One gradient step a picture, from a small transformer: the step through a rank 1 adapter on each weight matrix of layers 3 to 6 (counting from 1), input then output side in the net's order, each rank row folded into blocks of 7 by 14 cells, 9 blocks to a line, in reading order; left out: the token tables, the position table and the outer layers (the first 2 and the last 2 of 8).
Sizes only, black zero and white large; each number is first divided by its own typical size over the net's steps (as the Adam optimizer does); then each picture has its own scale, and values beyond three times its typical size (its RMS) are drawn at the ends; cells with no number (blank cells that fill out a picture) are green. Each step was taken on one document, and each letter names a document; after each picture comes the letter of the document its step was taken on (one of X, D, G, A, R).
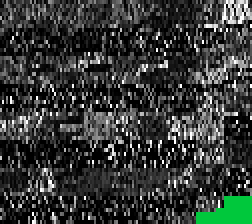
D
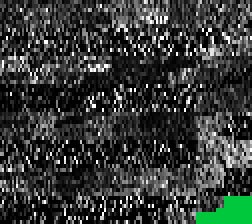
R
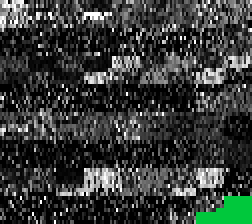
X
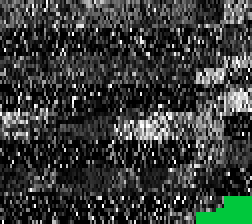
D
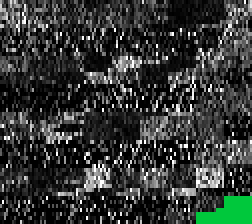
R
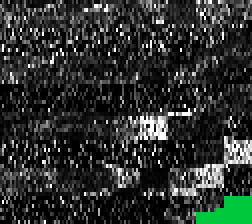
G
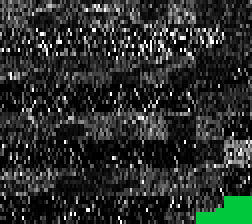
G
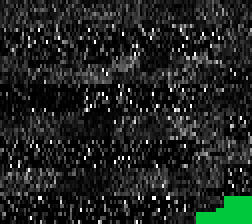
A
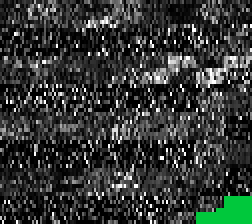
X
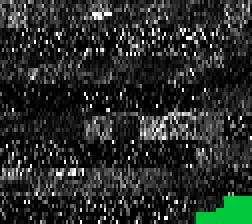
A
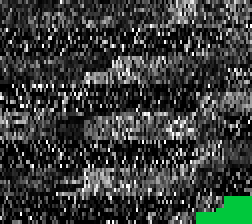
D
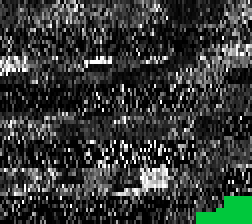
R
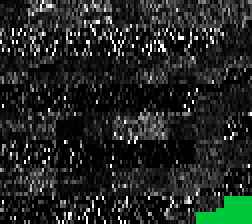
G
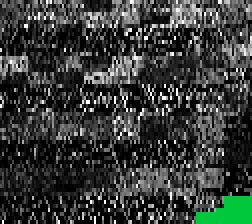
X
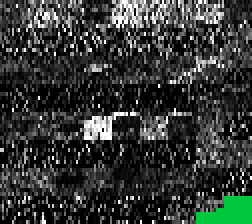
R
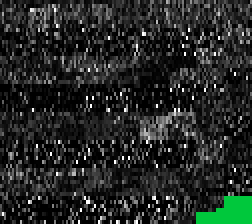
A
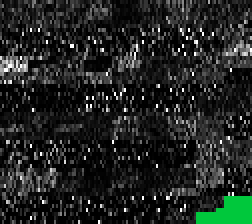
A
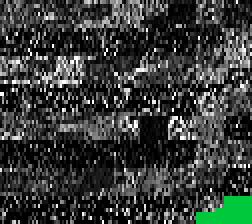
D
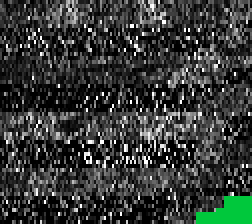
R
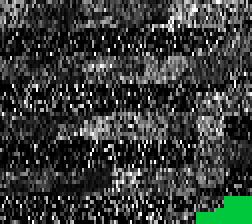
D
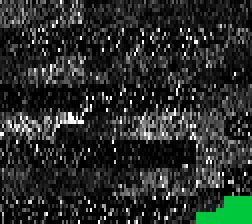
A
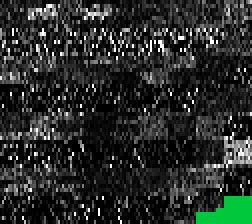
G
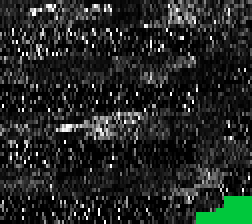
G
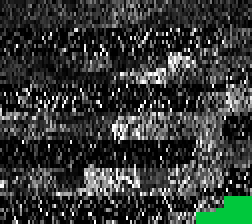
D
